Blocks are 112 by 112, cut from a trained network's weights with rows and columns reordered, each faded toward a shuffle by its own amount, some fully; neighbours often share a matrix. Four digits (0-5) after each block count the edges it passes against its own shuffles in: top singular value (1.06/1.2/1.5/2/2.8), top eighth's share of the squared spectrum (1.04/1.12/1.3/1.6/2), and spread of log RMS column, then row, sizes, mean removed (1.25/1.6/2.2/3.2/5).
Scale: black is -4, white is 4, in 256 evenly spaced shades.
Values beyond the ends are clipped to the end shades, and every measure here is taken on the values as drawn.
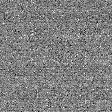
2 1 1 0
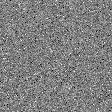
0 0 0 0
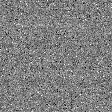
1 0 0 0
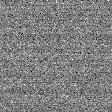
2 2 1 0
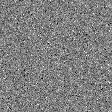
0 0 0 0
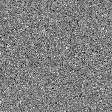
0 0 0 0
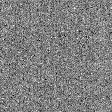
2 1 0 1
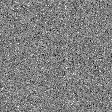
0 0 0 0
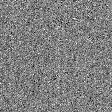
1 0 0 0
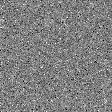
1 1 0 0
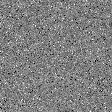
0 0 0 0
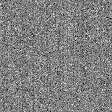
2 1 0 1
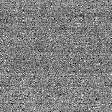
3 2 1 1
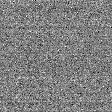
2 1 0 0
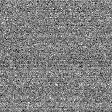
3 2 1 0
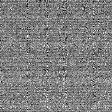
4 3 3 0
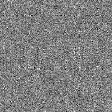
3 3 2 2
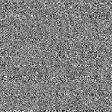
4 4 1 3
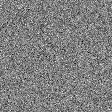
0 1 0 0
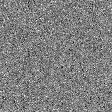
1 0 0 0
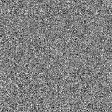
3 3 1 2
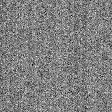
2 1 0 1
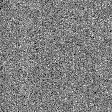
1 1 0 0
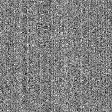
3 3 0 2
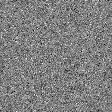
2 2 1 1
